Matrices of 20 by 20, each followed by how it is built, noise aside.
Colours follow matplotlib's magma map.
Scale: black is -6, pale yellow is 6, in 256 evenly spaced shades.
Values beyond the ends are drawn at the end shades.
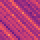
Toeplitz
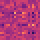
low rank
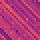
Toeplitz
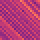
Toeplitz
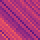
Toeplitz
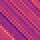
Toeplitz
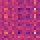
low rank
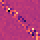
banded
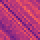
Toeplitz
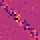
banded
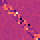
banded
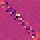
banded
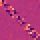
banded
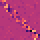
banded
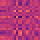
low rank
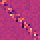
banded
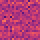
low rank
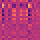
low rank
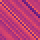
Toeplitz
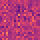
low rank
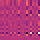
low rank
